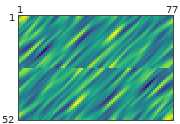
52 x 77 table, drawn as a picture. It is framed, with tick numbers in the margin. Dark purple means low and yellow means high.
There is no overall slope. It looks the same turned upside down. The values follow a bell shape. The grain runs diagonally up to the right.
